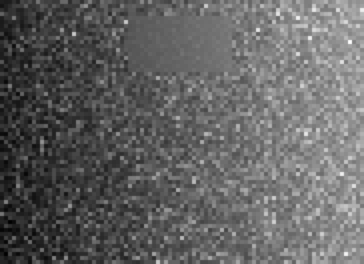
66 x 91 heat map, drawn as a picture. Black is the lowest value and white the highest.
There are no regular stripes. The top middle is the smoothest part. The histogram is bell-shaped. There is an overall slope up to the right. Fine speckle covers the field. An odd patch, calmer than its surroundings, sits in the top middle.
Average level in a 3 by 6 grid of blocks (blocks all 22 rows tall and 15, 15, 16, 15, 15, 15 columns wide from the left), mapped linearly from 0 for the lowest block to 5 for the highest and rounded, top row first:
0 1 2 3 4 5 / 0 1 2 3 4 5 / 0 1 2 3 4 5
